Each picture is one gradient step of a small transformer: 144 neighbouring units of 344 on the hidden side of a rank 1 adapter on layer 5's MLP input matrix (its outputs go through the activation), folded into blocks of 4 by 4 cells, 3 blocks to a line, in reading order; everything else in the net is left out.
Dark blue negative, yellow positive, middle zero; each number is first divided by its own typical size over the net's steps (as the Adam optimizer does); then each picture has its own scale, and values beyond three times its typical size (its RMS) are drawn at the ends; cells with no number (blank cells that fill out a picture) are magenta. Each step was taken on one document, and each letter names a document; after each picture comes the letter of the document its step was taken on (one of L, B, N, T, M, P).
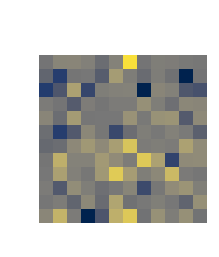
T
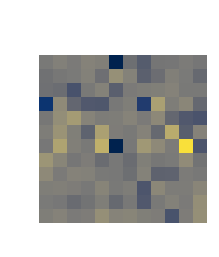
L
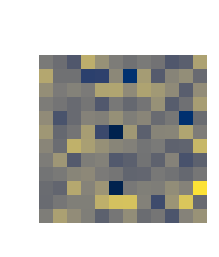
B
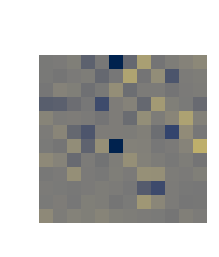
L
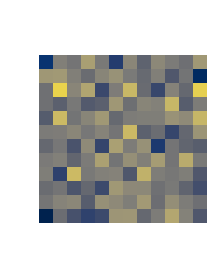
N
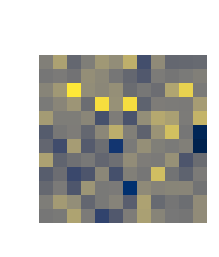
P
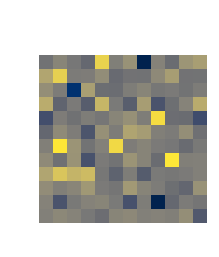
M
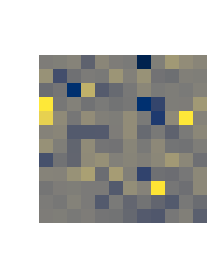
M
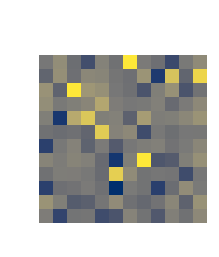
T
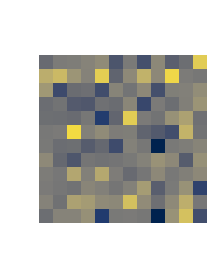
N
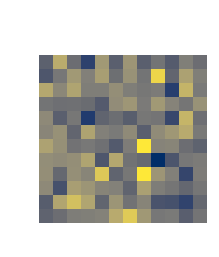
B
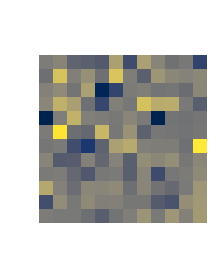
T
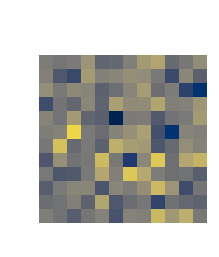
N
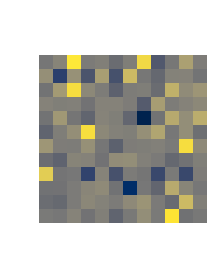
P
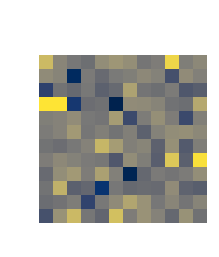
N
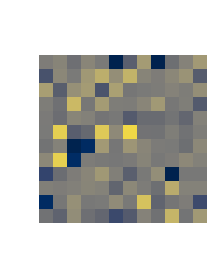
T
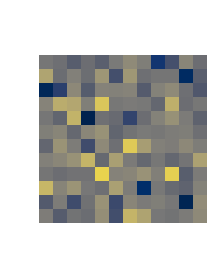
T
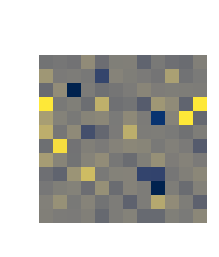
M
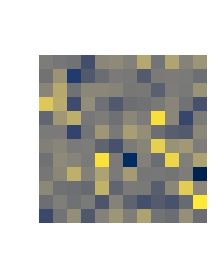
N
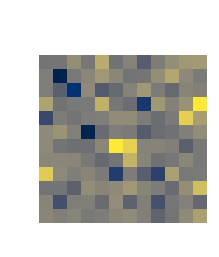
M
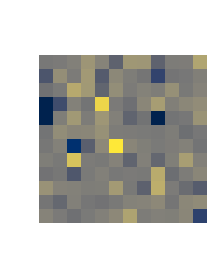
M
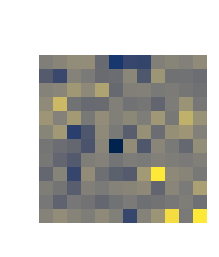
L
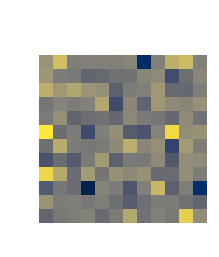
B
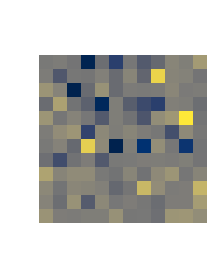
L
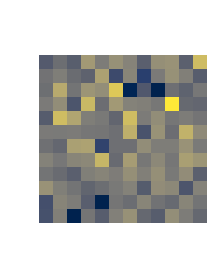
N
